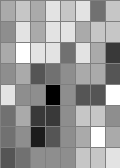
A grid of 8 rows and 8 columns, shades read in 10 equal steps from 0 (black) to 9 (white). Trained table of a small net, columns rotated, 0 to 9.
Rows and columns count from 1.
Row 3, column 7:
6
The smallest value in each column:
3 4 1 0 4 3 3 2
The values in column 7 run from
3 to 9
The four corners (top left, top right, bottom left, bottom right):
6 7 3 8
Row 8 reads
3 4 5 5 5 7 7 8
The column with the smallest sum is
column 3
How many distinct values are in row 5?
5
